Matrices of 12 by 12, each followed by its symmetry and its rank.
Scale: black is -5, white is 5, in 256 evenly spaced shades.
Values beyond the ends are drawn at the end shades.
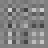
symmetric, rank one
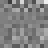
neither, rank two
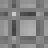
symmetric, rank one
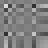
symmetric, rank one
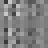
neither, rank two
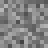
neither, full rank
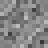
symmetric, full rank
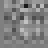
neither, rank two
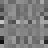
neither, rank two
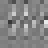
neither, rank two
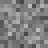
neither, full rank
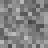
neither, full rank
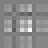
symmetric, rank one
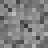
symmetric, full rank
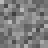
symmetric, full rank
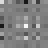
symmetric, rank one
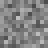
neither, full rank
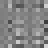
neither, rank two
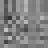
neither, rank two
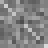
symmetric, full rank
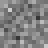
symmetric, full rank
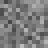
neither, full rank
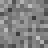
symmetric, full rank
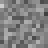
neither, full rank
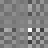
symmetric, rank one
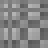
symmetric, rank one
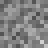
symmetric, full rank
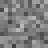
neither, full rank
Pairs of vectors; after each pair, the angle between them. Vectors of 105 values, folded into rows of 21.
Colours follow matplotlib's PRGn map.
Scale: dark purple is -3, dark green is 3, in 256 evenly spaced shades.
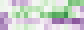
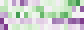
nearly parallel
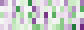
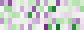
partly aligned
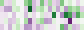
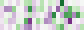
nearly parallel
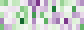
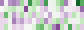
partly opposed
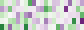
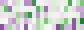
nearly opposite
